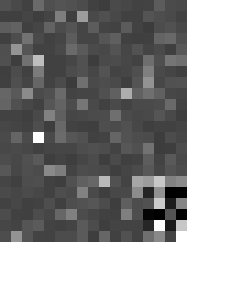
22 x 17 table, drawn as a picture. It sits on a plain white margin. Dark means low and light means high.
Histogram: skewed, a long tail of high values. Grain: fine. Average level on the scale: 30%. Ninth with the highest average: bottom right. Slope: none. Roughest part: bottom right. Odd patch: rougher, in the bottom right. Mirror symmetry: none.
